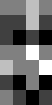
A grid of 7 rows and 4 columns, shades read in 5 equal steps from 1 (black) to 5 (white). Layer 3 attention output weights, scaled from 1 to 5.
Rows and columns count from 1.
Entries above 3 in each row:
1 1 0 1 2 0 0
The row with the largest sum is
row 5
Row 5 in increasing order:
3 3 4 5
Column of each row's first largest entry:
3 3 1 3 4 3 1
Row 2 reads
2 2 4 2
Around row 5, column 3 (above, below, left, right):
5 3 3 5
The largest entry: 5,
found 2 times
